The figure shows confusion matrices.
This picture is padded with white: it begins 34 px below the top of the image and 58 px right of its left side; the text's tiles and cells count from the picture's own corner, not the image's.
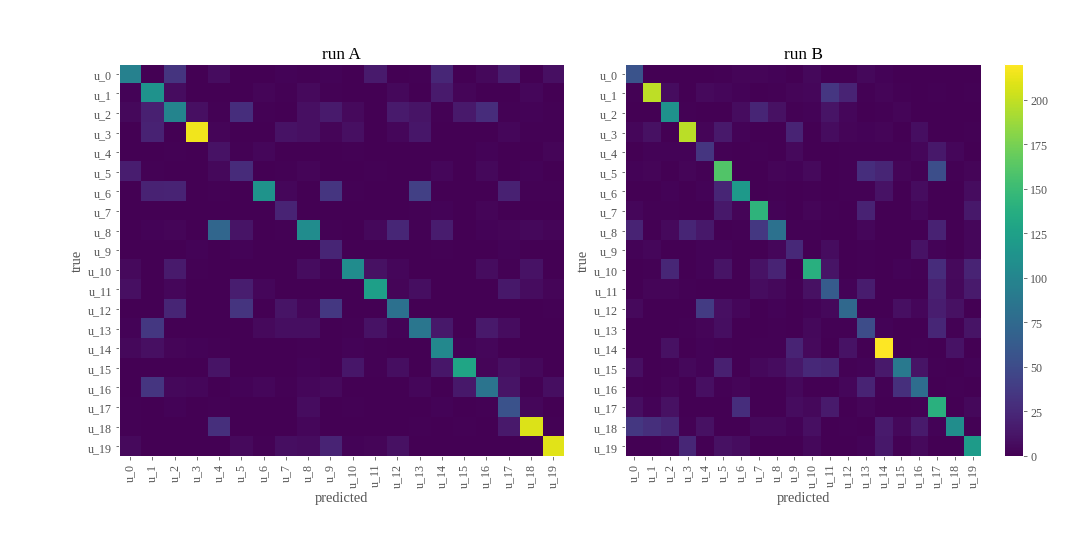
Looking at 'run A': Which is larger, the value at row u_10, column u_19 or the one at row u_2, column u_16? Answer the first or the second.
the second
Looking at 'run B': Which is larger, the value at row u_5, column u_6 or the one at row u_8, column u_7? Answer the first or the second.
the second
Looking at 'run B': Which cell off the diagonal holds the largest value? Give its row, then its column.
u_5, u_17
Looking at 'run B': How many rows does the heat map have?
20
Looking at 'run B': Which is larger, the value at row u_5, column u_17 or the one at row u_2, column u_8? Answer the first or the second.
the first
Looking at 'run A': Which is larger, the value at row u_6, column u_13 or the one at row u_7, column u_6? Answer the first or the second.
the first
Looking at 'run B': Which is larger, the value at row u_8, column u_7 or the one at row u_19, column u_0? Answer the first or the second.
the first
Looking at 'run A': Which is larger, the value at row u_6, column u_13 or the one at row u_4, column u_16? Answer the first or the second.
the first
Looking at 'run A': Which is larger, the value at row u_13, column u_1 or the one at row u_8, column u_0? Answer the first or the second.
the first
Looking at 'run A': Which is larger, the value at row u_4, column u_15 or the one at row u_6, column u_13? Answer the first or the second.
the second
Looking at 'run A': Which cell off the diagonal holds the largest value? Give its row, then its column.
u_8, u_4
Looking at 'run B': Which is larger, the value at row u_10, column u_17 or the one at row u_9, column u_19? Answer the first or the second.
the first
